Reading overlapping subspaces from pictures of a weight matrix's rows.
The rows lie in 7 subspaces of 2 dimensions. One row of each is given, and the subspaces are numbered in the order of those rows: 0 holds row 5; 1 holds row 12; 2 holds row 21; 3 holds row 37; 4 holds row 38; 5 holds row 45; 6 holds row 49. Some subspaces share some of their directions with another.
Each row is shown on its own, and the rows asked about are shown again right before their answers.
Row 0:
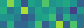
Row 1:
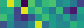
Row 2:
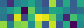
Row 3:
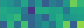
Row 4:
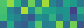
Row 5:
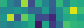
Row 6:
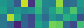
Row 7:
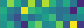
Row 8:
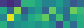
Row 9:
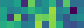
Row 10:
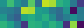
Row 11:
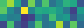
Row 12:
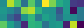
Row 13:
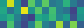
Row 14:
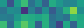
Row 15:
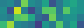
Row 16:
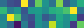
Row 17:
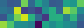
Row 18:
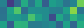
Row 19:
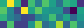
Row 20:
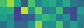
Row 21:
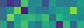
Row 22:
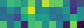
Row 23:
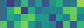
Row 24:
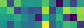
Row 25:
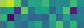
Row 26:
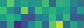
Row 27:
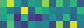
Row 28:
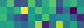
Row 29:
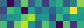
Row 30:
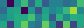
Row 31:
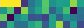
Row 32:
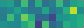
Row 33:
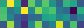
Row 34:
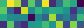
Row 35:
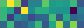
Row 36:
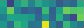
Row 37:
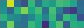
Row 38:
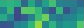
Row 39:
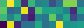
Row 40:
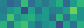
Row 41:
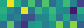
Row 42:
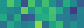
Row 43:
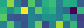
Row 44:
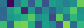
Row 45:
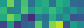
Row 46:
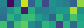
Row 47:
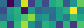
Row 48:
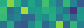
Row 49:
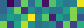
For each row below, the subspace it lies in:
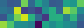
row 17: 4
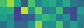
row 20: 4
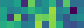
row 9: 0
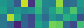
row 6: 5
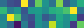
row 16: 5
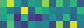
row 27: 0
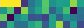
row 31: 2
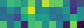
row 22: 1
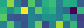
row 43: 6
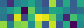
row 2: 0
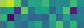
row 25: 2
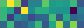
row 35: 2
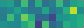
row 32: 0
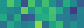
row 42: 0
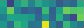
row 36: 3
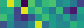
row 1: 4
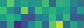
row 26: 5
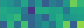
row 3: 1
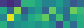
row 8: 2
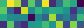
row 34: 6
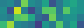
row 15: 4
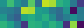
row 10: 1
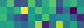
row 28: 6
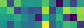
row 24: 3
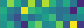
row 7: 1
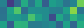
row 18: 6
